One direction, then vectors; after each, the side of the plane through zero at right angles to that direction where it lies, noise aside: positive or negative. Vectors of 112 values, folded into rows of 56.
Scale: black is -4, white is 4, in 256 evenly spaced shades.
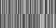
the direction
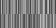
positive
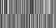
positive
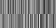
negative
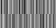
negative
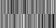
negative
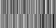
negative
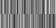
negative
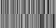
negative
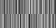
positive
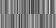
negative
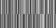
positive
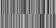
negative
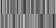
negative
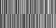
positive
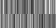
negative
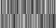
negative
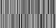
negative
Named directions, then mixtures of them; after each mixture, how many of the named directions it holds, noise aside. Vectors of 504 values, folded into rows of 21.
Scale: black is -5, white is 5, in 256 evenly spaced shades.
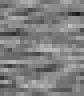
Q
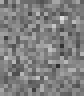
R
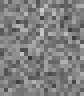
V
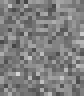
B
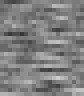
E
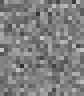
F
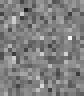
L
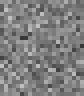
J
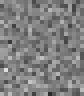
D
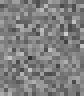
three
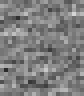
two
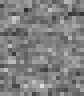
three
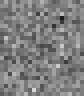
one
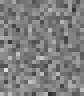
one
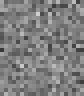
one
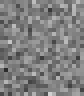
one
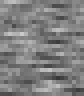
one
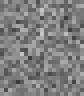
one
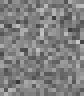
one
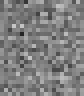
three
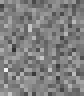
three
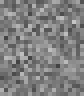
two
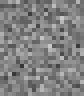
two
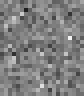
one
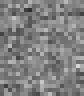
three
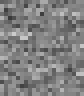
two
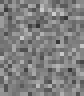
three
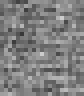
three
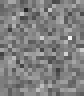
two
